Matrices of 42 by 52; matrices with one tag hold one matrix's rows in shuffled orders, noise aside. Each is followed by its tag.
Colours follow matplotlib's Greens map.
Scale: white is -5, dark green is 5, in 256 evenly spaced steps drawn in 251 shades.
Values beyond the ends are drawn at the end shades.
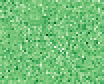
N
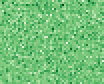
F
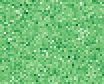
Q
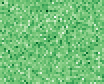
N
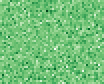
N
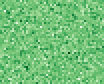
Q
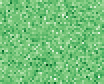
N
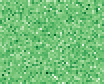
N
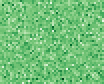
F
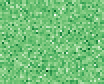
N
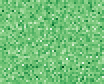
F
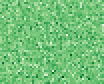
F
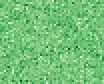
Q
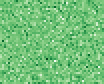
N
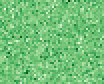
Q
